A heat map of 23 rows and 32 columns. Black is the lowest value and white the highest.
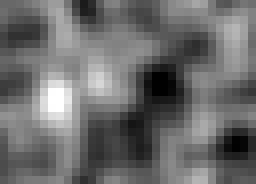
The middle left is the ninth with the highest average. No lone cell stands out from its neighbours. The values follow a bell shape.
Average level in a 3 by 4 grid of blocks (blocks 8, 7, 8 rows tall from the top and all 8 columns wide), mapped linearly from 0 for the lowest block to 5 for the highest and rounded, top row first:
3324 | 5503 | 3222
